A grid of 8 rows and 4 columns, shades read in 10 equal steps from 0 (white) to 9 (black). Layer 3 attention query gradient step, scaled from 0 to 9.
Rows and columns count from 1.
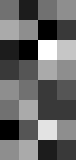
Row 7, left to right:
9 6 1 4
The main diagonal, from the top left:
5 4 0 4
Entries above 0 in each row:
4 4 3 4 4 4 4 4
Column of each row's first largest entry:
2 3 2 1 3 3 1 3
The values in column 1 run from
3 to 9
